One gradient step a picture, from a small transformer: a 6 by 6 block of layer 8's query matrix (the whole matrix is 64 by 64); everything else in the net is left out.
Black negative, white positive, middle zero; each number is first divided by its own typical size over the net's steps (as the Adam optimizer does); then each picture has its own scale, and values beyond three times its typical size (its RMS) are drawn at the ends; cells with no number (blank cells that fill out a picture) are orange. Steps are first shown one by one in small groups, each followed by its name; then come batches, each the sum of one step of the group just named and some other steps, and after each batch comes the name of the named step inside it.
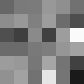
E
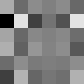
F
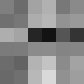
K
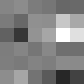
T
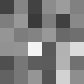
E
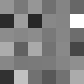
F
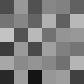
T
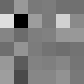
E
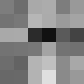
K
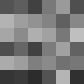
T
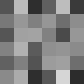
E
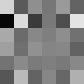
F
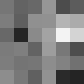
T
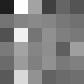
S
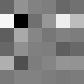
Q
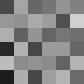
S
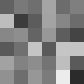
Q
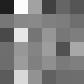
S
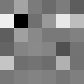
Q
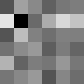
Q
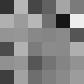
S
